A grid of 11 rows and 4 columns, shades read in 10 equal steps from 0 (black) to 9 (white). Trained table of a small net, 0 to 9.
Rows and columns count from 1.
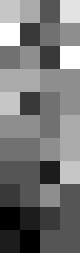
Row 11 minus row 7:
-3 -4 -2 -3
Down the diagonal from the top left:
7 2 2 5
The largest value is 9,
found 2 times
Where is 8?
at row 1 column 4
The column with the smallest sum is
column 2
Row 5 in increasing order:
2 4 5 7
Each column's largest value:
9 6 5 9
